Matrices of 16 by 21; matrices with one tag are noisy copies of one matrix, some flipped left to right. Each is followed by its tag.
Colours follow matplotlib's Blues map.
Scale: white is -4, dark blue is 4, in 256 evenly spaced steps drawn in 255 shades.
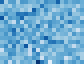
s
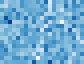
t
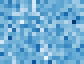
t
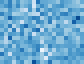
t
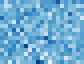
s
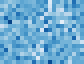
t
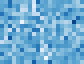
t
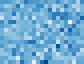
s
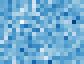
t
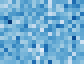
t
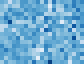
t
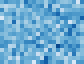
s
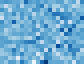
s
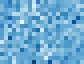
t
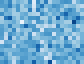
t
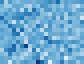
s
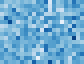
t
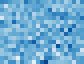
s
